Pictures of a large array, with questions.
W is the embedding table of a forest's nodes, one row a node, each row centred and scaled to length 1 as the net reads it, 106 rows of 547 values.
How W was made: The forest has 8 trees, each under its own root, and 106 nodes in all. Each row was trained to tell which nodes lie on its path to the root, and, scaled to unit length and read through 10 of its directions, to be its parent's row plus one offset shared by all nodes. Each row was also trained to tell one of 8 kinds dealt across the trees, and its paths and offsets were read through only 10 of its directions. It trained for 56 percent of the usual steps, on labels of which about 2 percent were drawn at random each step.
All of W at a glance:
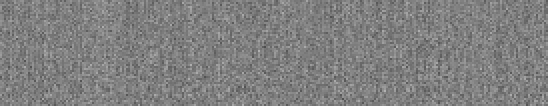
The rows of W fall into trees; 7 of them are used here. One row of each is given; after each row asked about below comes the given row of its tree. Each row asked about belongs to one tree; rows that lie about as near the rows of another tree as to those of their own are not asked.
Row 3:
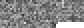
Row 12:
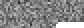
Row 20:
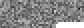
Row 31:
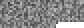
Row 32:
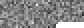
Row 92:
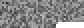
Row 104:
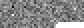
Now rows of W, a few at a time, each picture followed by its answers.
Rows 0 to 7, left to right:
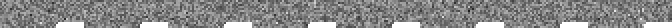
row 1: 3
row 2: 32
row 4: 92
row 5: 104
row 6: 3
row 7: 104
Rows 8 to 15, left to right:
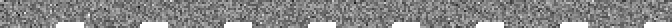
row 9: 92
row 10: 3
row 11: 3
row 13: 92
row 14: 12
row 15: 104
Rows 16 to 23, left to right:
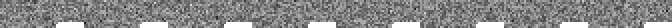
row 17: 104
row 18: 3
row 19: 32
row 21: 92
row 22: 92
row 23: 104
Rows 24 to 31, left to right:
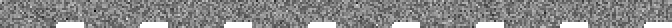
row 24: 3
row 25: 31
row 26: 32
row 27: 104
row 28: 31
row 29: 32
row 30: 32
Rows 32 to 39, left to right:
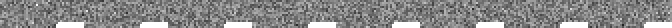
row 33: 3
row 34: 92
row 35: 12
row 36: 92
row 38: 3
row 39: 32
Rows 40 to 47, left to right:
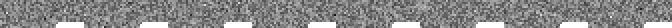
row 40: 32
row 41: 20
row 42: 32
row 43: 104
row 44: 104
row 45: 31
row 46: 31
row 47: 104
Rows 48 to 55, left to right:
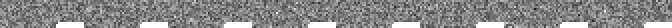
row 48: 92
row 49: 12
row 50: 20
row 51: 104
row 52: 20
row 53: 92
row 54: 104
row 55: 32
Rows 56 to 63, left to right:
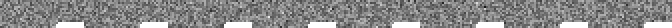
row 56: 20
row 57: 20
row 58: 92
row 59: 32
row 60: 32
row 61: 20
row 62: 104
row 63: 3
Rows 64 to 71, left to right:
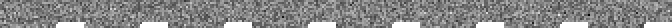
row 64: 3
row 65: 32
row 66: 3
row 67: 92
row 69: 32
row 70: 32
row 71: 92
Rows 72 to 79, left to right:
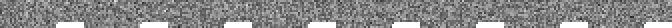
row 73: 104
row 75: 32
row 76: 20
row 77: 92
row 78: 12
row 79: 12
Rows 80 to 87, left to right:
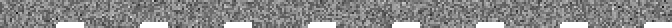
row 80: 104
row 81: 32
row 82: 92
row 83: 20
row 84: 3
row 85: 31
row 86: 104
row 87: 104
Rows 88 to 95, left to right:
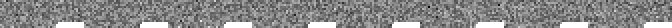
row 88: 20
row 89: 92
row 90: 20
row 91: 32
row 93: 104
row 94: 3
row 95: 32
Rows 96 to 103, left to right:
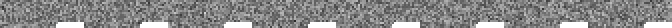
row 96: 3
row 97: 92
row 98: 31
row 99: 92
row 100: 20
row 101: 20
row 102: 104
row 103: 3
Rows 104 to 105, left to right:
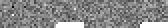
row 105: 12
